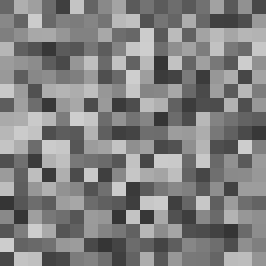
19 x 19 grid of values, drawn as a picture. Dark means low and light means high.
Grain: fine. Seam: none. Odd rows or columns: none. Stripes: none. Ninth with the highest average: middle left.
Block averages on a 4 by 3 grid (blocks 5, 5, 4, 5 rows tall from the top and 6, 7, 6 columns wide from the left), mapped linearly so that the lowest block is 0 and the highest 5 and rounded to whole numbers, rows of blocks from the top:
233 / 520 / 442 / 101
